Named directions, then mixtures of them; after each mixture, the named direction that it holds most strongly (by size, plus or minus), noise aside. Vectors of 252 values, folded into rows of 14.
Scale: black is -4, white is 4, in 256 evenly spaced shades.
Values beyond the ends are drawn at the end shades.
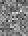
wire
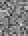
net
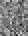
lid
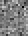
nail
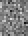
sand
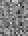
lid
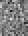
sand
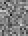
net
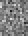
sand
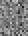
lid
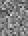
net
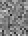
net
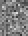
wire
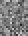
lid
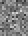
wire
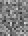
sand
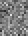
net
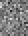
sand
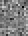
nail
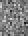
sand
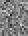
net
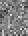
net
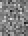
sand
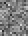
net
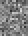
wire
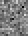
nail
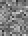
wire
